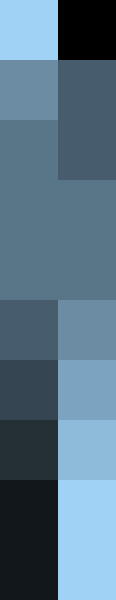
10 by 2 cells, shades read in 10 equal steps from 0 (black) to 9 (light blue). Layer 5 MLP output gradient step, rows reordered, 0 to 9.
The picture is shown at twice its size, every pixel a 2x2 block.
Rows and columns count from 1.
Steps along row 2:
down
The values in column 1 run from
1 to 9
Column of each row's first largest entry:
1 1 1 1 1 2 2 2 2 2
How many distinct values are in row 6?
2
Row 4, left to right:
5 5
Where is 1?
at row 9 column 1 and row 10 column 1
